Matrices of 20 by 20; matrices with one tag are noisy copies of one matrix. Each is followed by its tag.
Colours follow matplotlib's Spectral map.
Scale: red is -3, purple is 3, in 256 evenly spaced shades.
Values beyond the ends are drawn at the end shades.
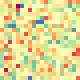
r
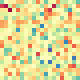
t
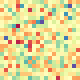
r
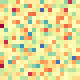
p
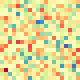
r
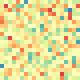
t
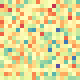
t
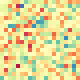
r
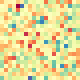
r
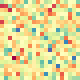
t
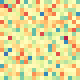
t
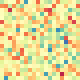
t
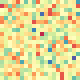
t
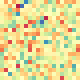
r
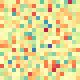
p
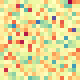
r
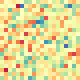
r
